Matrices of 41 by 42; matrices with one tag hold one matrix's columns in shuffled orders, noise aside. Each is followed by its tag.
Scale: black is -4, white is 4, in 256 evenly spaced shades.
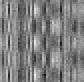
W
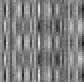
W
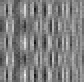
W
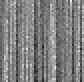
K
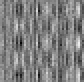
W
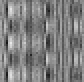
W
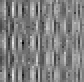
W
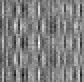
W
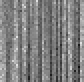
K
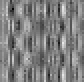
W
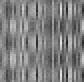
W
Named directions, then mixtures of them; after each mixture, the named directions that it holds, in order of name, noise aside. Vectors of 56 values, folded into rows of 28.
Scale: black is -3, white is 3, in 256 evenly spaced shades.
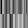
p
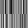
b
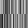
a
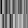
p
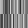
a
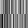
a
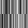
a, p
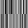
a, b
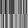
b, p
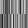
a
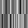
a, p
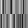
b, p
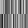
a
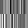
a, b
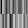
p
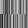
a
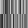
a
